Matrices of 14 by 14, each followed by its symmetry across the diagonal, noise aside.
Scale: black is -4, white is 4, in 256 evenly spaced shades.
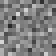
antisymmetric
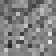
neither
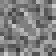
symmetric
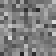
antisymmetric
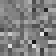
antisymmetric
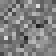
symmetric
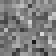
antisymmetric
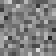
antisymmetric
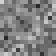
symmetric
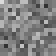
symmetric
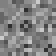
symmetric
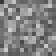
symmetric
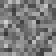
neither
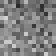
antisymmetric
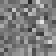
neither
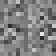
neither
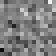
antisymmetric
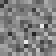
symmetric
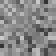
symmetric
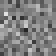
neither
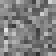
neither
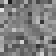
antisymmetric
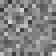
symmetric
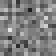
antisymmetric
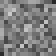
symmetric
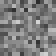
neither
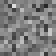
neither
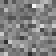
neither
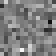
antisymmetric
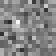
neither
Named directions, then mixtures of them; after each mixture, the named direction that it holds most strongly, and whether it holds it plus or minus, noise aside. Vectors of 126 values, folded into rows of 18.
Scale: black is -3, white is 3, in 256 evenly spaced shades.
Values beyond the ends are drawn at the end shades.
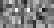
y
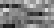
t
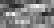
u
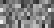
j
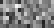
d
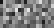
d, plus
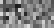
d, minus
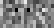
y, minus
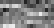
t, minus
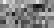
u, minus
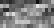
u, plus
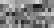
u, minus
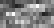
u, plus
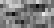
u, minus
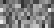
j, plus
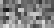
d, minus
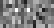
y, plus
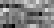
t, plus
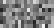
j, minus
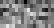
t, minus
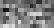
t, minus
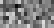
d, minus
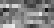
t, minus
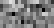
u, minus
